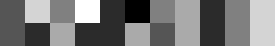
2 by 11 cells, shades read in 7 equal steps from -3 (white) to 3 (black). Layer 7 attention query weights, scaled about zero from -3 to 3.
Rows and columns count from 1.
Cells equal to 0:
4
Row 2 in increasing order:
-2 -1 -1 -1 0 1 1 2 2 2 2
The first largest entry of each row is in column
6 2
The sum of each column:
2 0 -1 -1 4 2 1 -2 4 0 -4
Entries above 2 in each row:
1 0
